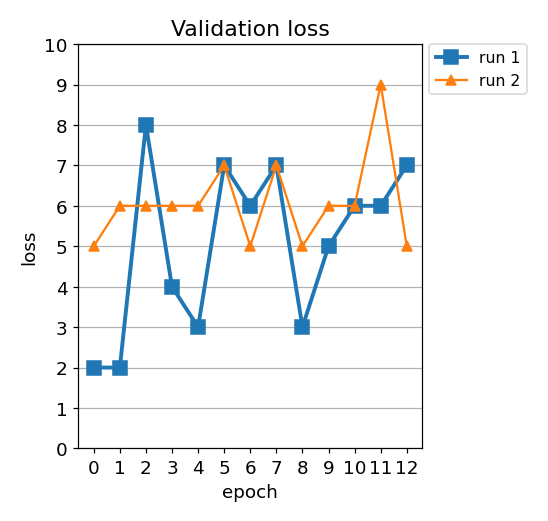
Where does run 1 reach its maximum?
2
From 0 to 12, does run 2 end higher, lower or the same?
the same
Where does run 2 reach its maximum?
11
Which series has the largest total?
run 2
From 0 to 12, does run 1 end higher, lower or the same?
higher
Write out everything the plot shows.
Title: Validation loss
x-axis: epoch, ticks 0 1 2 3 4 5 6 7 8 9 10 11 12
y-axis: loss, ticks 0 1 2 3 4 5 6 7 8 9 10
Legend: run 1, run 2
Values:
run 1: 2 2 8 4 3 7 6 7 3 5 6 6 7
run 2: 5 6 6 6 6 7 5 7 5 6 6 9 5
